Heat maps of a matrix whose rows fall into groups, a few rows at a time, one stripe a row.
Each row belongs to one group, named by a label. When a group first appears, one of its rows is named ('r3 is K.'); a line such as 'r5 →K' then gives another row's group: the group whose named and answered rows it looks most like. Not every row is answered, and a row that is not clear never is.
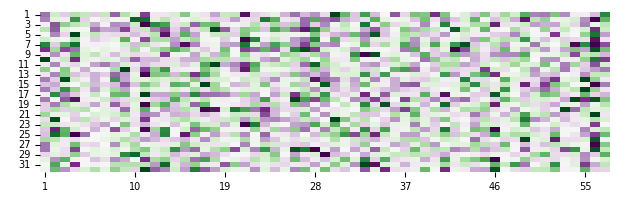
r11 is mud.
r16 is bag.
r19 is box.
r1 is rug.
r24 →box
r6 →mud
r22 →rug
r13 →box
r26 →rug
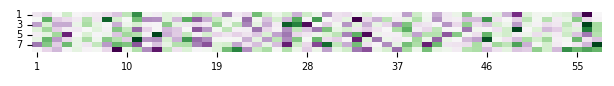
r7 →rug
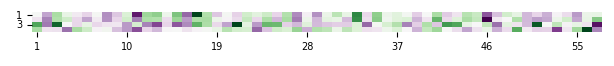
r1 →box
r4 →rug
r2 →box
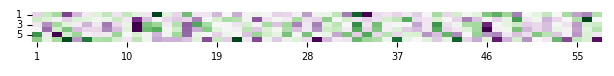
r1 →bag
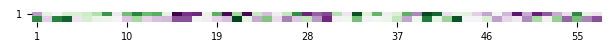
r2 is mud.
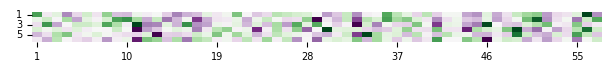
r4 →rug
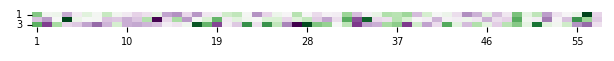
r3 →mud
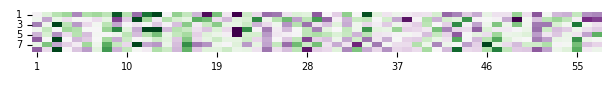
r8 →bag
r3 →bag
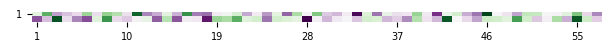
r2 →bag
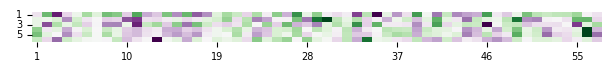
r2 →rug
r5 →rug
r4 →rug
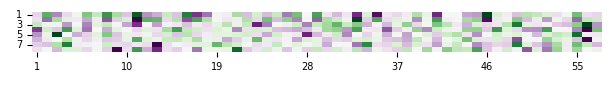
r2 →box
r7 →bag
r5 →bag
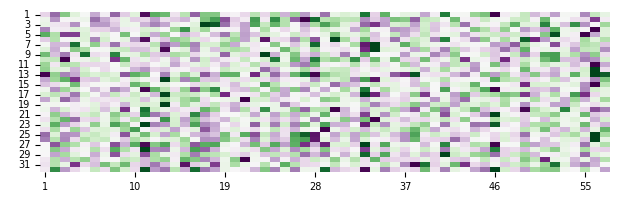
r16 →box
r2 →mud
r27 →box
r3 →mud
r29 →box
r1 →box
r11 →mud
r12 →rug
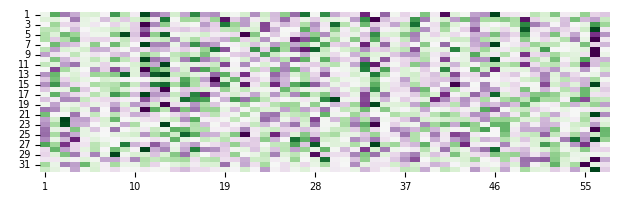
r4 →rug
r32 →rug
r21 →rug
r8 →mud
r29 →bag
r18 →mud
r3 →rug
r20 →box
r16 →bag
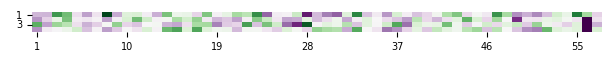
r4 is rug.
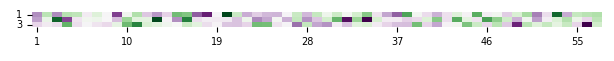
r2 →bag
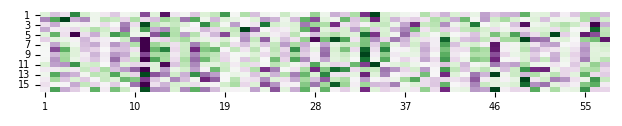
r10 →box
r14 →rug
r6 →rug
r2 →bag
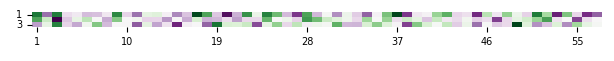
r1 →mud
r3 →bag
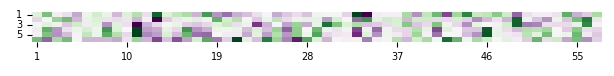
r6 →mud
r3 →rug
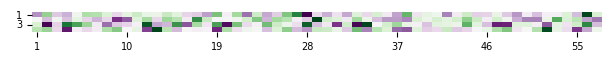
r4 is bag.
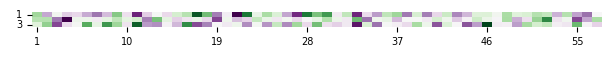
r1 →mud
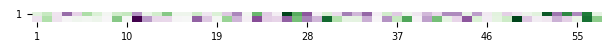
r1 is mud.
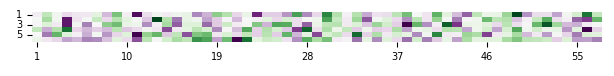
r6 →mud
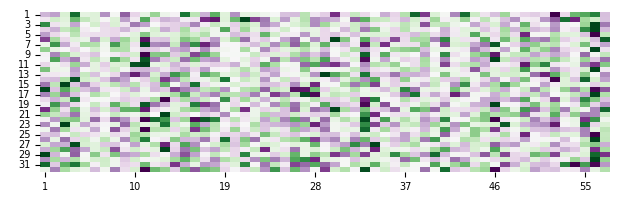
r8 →rug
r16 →mud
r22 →box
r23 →bag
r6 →rug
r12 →rug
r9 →box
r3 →rug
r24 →box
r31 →mud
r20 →rug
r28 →bag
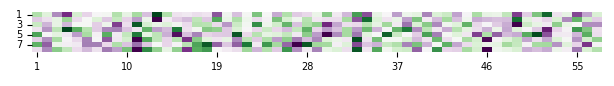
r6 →box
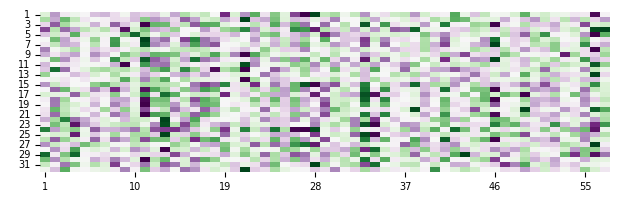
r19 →box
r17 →bag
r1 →mud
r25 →bag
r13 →rug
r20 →rug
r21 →box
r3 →box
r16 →box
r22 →bag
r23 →bag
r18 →box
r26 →box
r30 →box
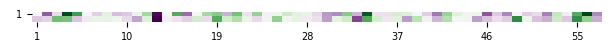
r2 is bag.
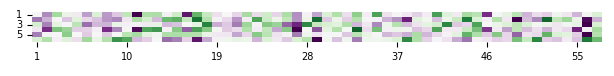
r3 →mud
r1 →box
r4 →box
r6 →rug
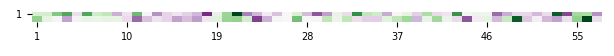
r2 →rug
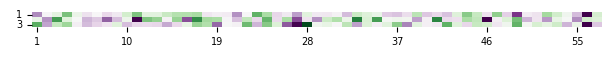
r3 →mud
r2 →box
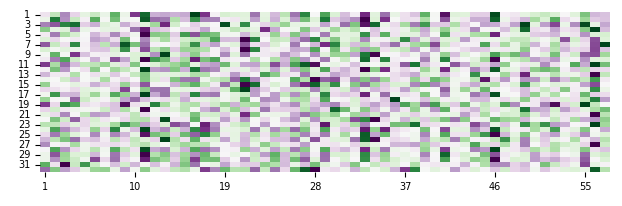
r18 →rug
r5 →box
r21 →mud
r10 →box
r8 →mud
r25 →box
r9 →bag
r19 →bag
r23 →rug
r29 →box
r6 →mud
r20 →rug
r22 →bag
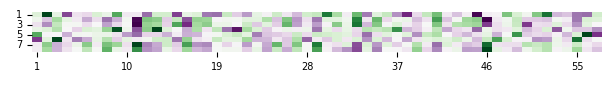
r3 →box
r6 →bag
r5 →rug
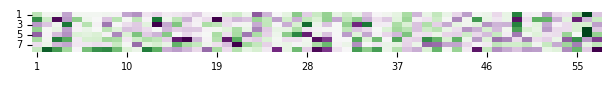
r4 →rug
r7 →mud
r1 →rug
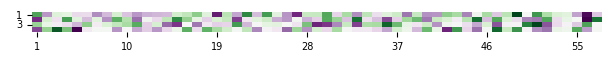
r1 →mud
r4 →bag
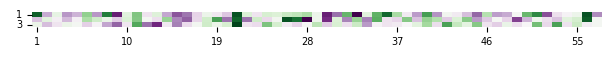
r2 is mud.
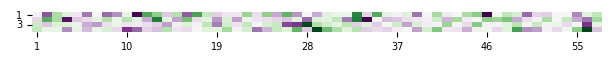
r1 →box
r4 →rug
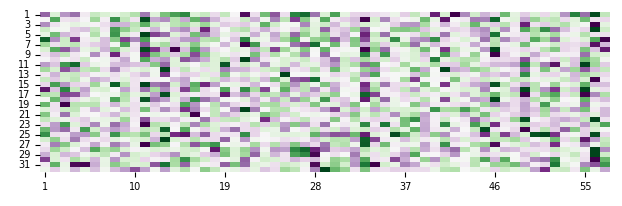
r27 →box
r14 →mud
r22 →rug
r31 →bag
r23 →box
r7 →mud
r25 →rug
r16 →bag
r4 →rug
